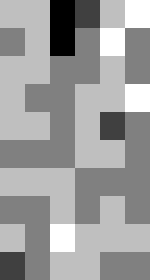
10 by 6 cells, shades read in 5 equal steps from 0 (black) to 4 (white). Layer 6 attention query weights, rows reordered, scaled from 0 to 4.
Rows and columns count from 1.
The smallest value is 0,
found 2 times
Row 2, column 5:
4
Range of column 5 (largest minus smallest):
3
